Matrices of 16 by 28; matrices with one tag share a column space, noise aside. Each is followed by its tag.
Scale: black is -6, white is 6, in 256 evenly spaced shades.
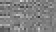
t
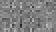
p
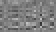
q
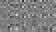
t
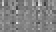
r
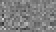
q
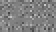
t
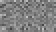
t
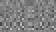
q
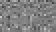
t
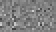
q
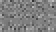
t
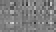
r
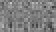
p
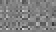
q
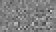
q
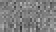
p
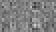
p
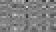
t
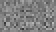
q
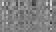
r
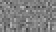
p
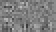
p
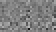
q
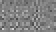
q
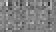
r
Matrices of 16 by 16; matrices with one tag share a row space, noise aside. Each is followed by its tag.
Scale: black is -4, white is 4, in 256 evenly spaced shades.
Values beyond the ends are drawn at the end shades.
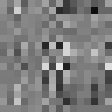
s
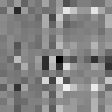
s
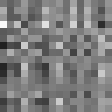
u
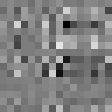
s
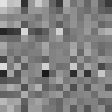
u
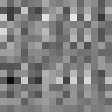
u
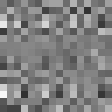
u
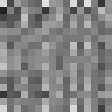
u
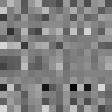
u
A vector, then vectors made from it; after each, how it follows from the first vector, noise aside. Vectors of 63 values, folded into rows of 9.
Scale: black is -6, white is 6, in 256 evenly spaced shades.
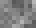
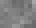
shrunk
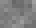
shrunk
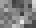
scaled up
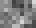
scaled up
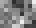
scaled up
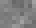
shrunk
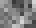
scaled up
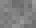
shrunk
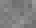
shrunk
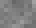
shrunk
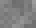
shrunk
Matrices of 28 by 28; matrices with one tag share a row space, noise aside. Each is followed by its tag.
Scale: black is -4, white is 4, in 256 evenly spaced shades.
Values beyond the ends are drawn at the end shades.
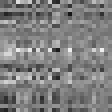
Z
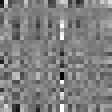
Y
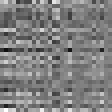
Z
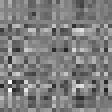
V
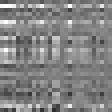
Z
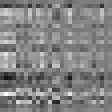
Z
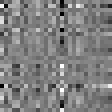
Y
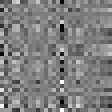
Y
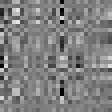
Y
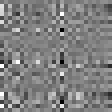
Y
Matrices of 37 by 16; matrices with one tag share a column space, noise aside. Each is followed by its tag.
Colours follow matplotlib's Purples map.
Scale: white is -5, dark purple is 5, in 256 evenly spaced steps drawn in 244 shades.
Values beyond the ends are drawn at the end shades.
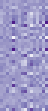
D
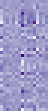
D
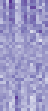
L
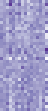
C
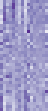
L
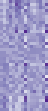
L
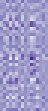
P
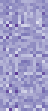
D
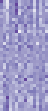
L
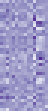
P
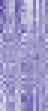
L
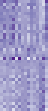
C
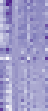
C
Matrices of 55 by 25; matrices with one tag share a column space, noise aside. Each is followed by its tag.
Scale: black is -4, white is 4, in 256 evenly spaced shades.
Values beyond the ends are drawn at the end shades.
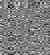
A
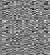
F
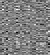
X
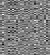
F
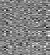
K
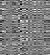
F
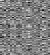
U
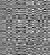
F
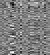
A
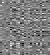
K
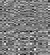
X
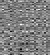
X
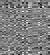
A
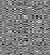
F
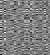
F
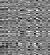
K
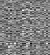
K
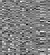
X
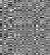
U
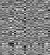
K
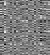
F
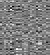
X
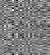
U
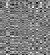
A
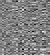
X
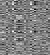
F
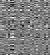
U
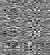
K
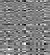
X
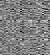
F
